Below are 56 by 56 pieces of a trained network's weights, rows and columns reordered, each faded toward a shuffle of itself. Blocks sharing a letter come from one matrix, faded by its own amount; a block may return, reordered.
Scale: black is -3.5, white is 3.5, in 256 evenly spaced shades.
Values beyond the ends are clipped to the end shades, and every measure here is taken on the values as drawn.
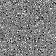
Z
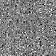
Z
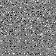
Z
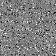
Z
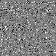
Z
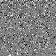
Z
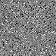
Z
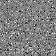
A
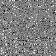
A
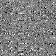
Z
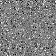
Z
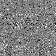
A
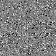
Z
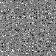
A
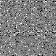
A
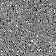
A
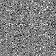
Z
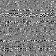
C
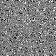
Z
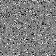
Z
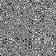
A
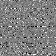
C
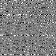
C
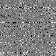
C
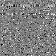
A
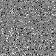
Z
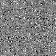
Z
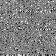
Z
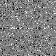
A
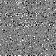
A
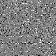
Z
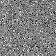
Z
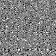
Z
